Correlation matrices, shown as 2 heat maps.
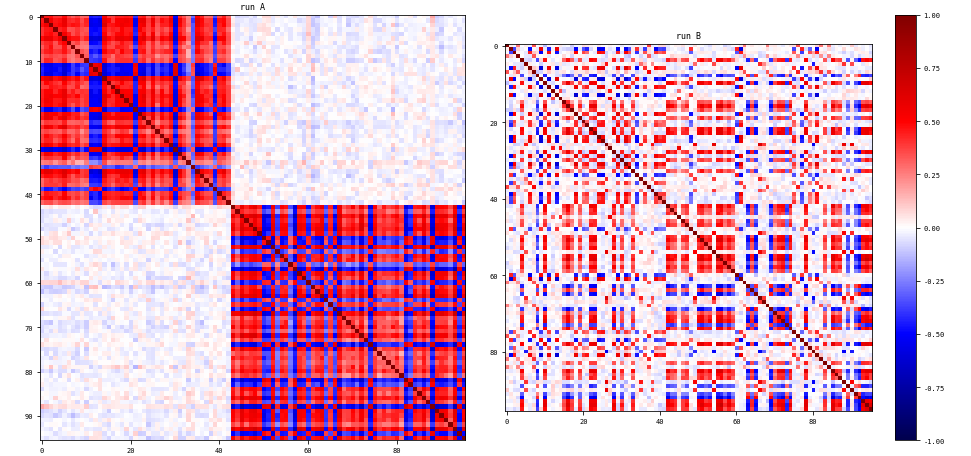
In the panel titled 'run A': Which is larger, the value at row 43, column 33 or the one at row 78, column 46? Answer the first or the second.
the second
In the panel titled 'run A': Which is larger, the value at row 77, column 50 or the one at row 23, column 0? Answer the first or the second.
the second
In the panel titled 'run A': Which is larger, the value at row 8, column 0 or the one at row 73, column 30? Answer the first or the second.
the first
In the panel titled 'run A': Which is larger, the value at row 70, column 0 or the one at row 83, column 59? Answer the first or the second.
the first
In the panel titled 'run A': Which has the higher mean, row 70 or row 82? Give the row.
70
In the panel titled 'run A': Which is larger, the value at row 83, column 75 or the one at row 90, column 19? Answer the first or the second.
the second
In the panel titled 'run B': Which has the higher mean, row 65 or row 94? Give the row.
94
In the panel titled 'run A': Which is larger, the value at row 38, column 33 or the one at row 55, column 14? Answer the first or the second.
the first
